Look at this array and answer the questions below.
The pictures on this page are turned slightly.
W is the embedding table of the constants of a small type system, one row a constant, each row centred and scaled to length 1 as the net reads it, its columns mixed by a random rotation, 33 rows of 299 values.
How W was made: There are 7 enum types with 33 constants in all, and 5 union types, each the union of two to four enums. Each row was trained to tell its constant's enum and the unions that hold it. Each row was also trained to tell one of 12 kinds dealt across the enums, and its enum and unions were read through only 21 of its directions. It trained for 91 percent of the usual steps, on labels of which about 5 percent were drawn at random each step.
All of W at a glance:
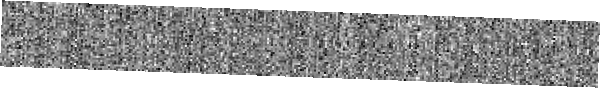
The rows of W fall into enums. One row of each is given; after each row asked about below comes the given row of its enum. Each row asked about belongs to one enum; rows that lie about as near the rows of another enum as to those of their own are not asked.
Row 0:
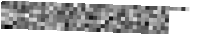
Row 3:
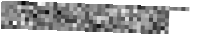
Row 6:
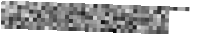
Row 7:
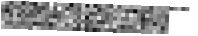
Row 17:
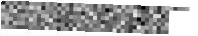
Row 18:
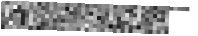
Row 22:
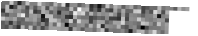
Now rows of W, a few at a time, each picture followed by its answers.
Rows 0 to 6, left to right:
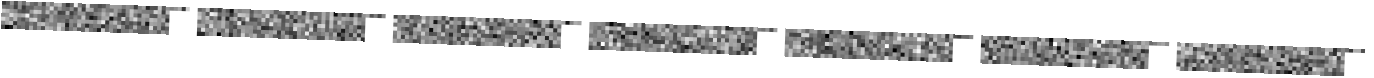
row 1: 0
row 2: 17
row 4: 3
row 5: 17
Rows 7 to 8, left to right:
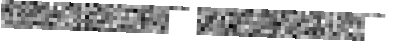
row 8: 18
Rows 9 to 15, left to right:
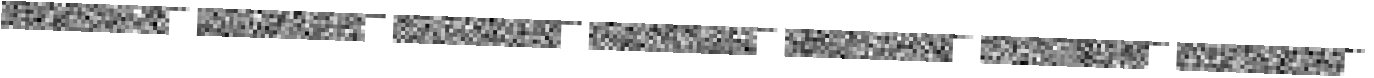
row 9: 17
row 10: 18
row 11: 22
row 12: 3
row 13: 17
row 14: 22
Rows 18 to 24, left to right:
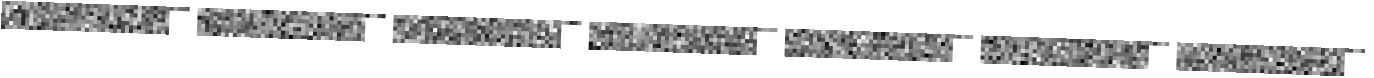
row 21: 0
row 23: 22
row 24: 6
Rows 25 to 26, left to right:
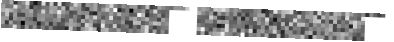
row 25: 18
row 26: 6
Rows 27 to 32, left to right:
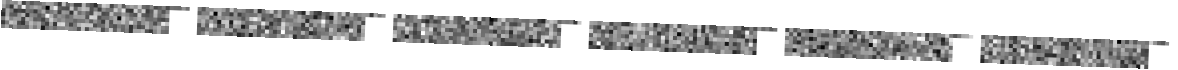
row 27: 22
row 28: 18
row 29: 18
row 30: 0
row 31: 17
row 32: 0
